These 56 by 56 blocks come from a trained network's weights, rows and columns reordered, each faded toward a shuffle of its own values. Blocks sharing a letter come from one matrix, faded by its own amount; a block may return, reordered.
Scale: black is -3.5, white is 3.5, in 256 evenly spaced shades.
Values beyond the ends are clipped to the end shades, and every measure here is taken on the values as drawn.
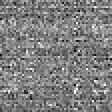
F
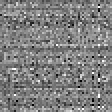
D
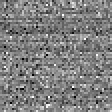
F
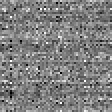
D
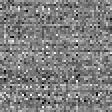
D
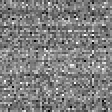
F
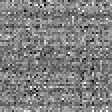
D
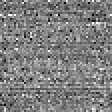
D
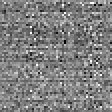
D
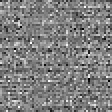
F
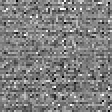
D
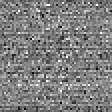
D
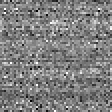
D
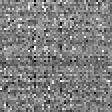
F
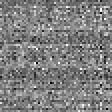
F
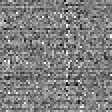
F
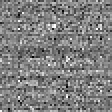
D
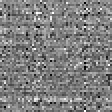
D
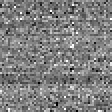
F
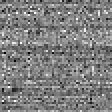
D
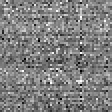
F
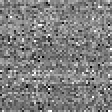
F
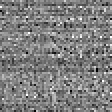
F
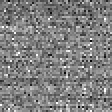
F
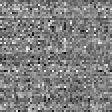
D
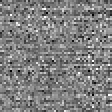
F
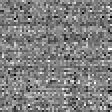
F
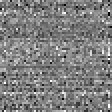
D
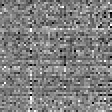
D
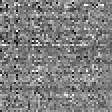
D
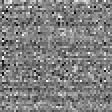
D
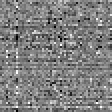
D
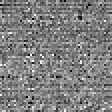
F
